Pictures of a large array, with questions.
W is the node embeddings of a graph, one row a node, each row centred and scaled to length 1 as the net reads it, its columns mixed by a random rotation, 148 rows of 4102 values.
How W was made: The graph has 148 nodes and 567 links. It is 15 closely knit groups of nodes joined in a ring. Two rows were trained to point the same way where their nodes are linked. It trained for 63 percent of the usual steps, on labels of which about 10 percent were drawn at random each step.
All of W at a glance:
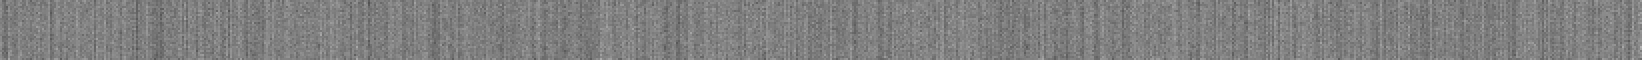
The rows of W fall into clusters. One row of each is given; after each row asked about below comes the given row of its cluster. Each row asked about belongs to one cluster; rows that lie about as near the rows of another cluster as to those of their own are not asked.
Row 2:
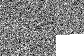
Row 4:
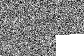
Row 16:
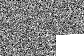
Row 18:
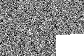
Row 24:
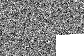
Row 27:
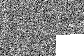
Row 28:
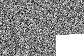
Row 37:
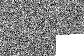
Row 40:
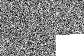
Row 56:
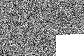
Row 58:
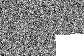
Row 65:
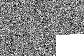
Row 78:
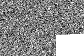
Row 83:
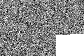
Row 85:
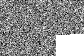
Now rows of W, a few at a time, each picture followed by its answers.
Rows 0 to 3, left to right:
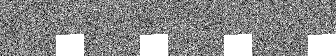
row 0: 28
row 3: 83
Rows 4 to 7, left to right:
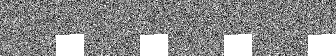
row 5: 2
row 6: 78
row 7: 2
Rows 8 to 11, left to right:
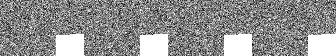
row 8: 40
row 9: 37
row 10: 18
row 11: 2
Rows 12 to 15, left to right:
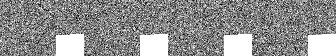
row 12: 37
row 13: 28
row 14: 37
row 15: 56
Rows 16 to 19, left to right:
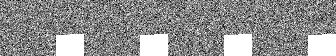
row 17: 85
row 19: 27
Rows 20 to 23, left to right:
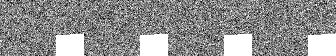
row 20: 83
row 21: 58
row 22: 40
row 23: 24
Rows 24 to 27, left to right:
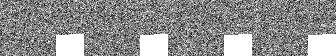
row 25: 40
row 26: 27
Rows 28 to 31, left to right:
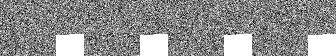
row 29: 65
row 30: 24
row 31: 58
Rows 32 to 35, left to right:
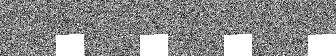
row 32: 4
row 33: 16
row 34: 24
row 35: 56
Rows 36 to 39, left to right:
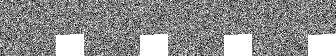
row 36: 83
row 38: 2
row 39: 24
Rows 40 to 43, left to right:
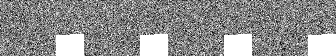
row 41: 85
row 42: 18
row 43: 40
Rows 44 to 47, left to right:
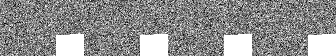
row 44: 65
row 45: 65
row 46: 37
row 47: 16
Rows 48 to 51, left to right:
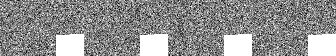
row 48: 16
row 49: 56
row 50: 28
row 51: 2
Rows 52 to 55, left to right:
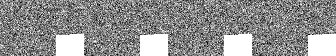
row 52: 40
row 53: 56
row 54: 85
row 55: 56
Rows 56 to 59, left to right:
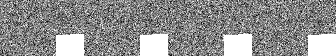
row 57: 4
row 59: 4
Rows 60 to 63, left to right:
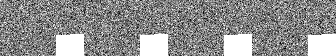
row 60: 85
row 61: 58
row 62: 28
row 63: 40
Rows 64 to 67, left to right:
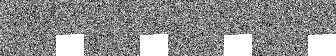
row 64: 56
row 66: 16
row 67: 56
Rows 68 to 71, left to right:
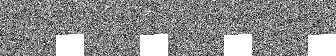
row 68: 24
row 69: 40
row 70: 27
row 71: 4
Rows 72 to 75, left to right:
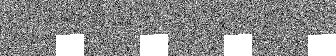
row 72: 27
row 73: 56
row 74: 18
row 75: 24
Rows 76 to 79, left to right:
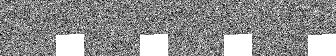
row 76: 4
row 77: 16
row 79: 40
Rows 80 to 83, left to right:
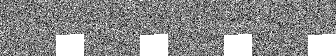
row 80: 28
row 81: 37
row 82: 27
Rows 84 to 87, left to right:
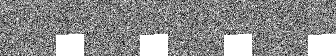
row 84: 4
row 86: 24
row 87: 2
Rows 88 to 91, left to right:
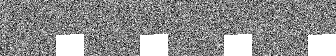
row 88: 27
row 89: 65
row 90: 16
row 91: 2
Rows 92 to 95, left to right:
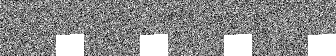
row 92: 18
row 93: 37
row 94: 78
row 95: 28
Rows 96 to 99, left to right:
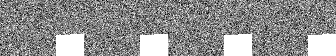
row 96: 2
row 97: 16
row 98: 83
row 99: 58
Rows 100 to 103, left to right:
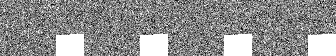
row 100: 37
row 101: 40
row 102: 85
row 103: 4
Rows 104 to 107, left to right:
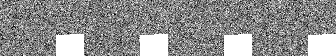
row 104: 24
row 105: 58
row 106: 27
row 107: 18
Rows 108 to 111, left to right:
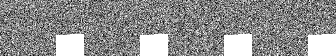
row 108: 4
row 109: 58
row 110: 18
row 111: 2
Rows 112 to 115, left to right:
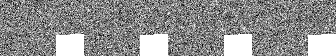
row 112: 65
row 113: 37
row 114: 56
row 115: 4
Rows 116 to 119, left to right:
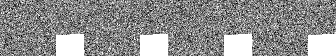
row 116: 65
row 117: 4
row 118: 78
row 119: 83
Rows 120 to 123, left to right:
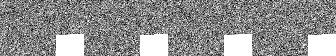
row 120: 78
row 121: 18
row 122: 78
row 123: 16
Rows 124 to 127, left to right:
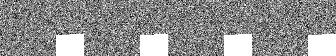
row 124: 24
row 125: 18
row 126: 28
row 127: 18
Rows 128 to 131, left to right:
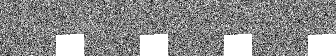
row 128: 56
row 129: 83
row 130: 85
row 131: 56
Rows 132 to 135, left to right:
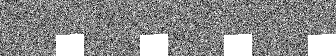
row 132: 58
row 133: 24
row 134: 83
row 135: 28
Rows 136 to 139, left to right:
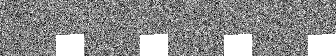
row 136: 58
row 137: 83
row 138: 18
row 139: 83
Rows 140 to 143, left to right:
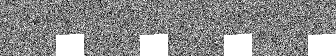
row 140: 4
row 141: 58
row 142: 24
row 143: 78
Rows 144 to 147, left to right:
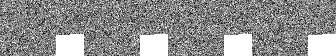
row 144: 37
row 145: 4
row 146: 27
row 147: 83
